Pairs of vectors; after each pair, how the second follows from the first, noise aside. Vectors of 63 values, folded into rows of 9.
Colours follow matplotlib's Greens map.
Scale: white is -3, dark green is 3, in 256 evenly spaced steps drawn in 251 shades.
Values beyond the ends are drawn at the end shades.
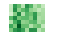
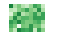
sign-scrambled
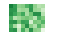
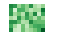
sign-scrambled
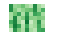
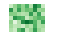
sign-scrambled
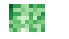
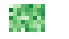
sign-scrambled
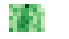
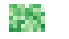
sign-scrambled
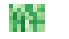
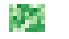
sign-scrambled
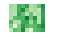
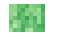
shrunk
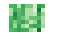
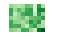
sign-scrambled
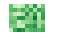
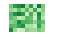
negated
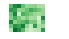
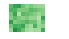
shrunk
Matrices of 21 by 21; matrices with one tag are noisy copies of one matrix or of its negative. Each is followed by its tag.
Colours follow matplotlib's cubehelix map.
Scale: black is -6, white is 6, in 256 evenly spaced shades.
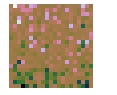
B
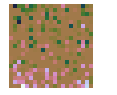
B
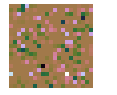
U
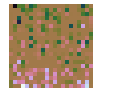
B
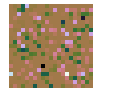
U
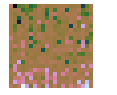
B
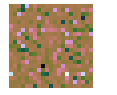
U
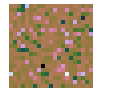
U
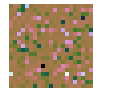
U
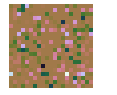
U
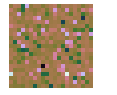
U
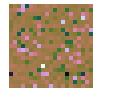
U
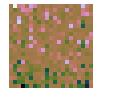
B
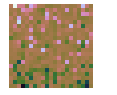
B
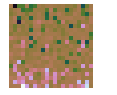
B
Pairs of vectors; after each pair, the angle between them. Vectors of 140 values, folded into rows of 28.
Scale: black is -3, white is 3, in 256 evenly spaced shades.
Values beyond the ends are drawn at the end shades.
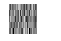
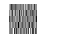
partly opposed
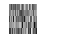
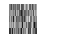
nearly parallel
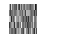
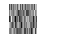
nearly opposite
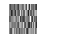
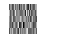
partly opposed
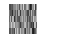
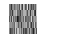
partly aligned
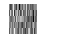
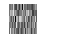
partly aligned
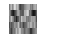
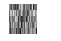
partly opposed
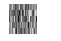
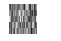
partly opposed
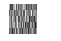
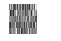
partly opposed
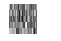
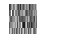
partly aligned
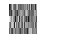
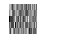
nearly opposite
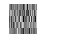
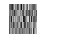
partly aligned
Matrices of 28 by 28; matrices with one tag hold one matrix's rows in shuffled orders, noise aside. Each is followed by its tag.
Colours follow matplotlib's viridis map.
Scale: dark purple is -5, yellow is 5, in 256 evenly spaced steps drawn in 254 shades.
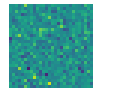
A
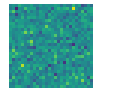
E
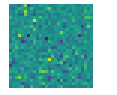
A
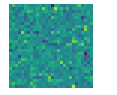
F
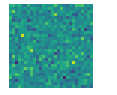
E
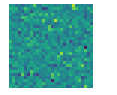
F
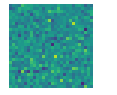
F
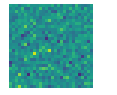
A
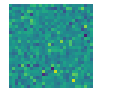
F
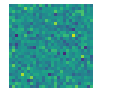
E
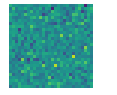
F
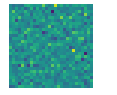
F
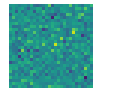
F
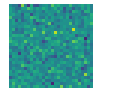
F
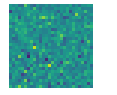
A
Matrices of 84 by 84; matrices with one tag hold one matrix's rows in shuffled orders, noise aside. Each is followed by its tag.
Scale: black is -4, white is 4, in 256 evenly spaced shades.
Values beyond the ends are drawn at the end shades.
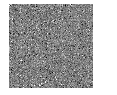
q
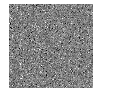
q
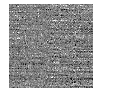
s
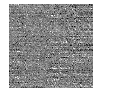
s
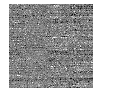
s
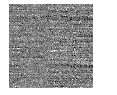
s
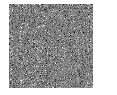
q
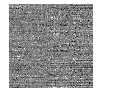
s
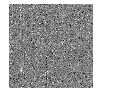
q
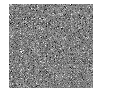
q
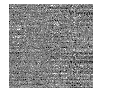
s
